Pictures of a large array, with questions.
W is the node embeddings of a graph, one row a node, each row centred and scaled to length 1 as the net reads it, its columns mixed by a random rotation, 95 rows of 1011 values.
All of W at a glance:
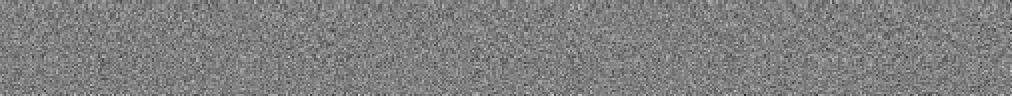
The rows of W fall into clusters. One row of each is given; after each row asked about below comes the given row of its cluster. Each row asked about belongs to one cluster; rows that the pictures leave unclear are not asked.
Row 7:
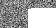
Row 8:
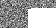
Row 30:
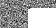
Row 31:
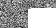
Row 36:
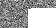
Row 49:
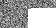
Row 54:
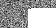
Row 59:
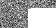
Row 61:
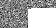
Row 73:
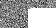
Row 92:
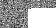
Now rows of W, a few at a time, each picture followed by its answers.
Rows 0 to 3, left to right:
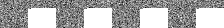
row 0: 92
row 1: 54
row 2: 54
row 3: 92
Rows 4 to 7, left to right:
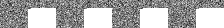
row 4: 8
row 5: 7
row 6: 8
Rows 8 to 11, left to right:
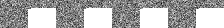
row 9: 73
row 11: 36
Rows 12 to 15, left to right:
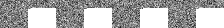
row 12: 73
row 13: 49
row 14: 8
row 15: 73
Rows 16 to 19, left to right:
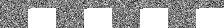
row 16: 73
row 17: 61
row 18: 49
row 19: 92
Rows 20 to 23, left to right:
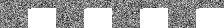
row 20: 92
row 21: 59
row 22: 31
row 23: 7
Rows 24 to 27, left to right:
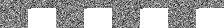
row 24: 7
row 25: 30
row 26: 36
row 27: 8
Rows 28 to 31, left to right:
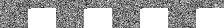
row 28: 31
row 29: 54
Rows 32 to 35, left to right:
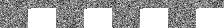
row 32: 49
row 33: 92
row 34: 49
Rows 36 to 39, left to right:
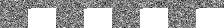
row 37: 59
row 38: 59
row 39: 54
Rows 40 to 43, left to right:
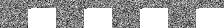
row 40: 61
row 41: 36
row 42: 30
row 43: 7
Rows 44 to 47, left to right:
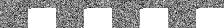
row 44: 31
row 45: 54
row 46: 54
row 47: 30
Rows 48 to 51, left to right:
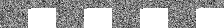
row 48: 61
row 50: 92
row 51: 73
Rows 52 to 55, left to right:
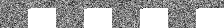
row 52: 59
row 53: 49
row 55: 30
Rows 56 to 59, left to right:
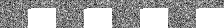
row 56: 54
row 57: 54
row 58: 61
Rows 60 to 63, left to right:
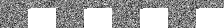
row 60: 59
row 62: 31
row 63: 36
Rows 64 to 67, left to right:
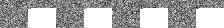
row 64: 49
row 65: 59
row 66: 31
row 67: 36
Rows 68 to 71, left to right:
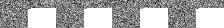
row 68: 54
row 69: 59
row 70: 73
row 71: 30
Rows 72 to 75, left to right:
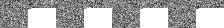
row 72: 54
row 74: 59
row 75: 30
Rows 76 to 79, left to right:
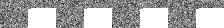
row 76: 61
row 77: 49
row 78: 59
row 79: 31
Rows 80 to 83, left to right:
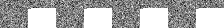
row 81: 49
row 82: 36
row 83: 49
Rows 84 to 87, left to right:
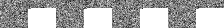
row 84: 31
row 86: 92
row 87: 30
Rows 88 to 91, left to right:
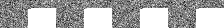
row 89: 59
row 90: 30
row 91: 49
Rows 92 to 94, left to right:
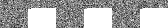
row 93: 36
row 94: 31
